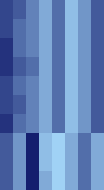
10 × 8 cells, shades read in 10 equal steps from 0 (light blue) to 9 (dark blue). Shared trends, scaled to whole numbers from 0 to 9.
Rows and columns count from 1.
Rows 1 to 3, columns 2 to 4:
6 4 2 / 5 4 2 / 5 4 2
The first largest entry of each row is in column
1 1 1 1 1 1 1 3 3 3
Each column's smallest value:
6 3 4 1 0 1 3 2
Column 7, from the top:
3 3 3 3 3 3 3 5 5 5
